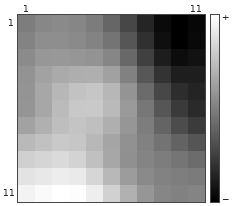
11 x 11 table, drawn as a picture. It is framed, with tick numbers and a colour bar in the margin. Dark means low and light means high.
Slope: up to the bottom left. Ninth with the highest average: bottom left. Lone odd cells: none. Ninth with the lowest average: top right.
